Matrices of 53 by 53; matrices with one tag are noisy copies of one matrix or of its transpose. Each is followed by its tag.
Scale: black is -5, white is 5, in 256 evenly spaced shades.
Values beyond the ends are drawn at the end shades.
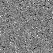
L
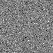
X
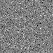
X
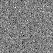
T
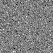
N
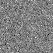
L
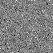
L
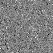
L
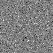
X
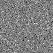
X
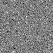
N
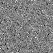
L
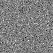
X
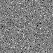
X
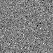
X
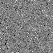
L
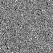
L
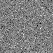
X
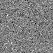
T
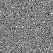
N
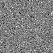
N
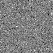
N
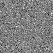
N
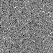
T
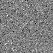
T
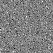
N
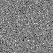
X
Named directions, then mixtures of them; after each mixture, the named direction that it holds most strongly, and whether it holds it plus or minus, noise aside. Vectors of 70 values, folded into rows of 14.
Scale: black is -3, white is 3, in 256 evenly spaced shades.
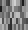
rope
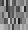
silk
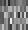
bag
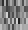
silk, plus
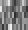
rope, minus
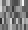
rope, minus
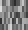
rope, minus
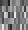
bag, plus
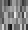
bag, plus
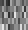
silk, plus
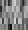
rope, plus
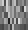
silk, minus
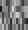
rope, plus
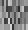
silk, plus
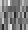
bag, minus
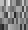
silk, minus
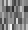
rope, minus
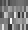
bag, plus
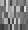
silk, minus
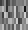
silk, plus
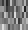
silk, plus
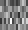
rope, minus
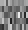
bag, minus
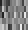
bag, plus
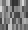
rope, minus
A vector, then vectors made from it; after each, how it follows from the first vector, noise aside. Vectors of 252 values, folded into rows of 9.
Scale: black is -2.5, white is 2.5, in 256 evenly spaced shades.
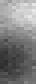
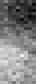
negated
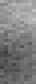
shrunk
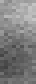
shrunk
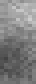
shrunk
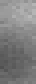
shrunk
